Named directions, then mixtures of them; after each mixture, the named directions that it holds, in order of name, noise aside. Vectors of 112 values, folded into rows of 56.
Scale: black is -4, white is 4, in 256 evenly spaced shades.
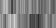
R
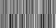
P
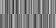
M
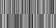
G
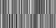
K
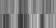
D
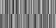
M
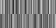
M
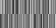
M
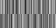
M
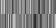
K, M, R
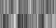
D, R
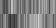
R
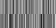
M, P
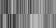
K, R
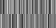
K, M, P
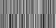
P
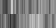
R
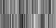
D, M, P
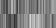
R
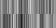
D, K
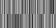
G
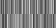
G
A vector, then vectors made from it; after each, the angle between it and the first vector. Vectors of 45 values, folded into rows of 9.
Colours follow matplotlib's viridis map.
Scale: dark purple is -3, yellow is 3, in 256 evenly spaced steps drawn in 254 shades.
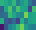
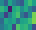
orthogonal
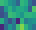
nearly parallel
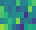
nearly opposite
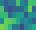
nearly opposite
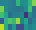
nearly opposite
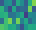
nearly opposite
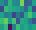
orthogonal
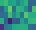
nearly parallel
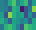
orthogonal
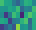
partly aligned
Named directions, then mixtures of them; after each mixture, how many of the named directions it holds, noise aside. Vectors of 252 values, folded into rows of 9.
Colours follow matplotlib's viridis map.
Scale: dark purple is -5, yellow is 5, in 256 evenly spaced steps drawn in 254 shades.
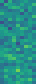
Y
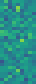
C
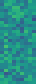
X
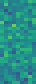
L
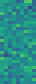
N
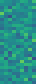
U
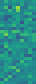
three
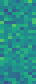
two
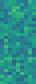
one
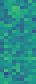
one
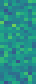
one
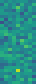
two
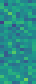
one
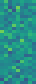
three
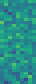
one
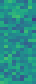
one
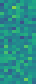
three
